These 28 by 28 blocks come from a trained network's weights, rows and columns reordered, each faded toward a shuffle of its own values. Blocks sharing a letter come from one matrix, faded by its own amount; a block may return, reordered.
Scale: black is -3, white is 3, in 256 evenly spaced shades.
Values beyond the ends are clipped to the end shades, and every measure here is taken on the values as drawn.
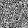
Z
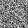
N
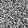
N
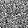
Z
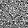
Z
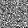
Z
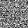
Z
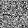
Z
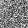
N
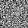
Z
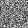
Z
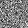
N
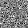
Z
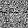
Z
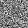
N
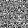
Z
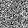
N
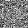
Z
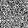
Z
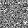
Z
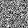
N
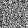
Z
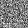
N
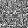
Z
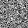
N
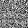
Z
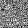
Z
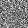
N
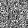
Z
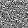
Z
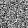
N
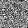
Z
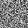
N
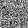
N
